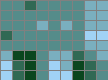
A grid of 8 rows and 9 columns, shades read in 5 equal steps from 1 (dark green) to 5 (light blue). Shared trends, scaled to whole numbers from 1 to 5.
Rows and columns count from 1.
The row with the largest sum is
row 3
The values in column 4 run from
3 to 4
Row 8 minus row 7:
0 0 0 0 0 1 0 0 0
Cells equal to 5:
7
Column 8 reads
4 4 4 5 4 3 2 2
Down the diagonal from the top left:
3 3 3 3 3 4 1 2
